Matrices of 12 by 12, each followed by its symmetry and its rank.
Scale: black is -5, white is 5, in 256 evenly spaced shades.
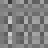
neither, rank one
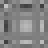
symmetric, rank one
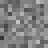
neither, full rank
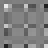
symmetric, rank one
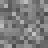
symmetric, full rank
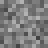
neither, full rank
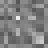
symmetric, rank two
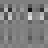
neither, rank one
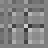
symmetric, rank one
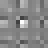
symmetric, rank two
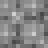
symmetric, rank two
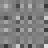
symmetric, rank one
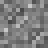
symmetric, full rank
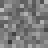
neither, full rank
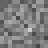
symmetric, full rank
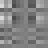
neither, rank one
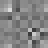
symmetric, rank two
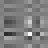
neither, rank one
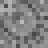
symmetric, full rank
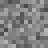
neither, full rank
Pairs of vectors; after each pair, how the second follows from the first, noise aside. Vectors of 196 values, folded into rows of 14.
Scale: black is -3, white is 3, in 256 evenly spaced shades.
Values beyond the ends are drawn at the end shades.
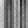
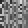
sign-scrambled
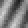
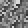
sign-scrambled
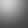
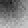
negated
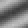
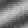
negated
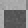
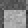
negated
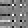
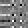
negated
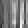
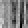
negated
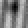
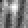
negated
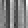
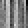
negated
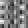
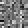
sign-scrambled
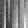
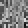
sign-scrambled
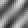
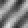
negated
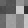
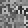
sign-scrambled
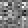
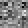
negated
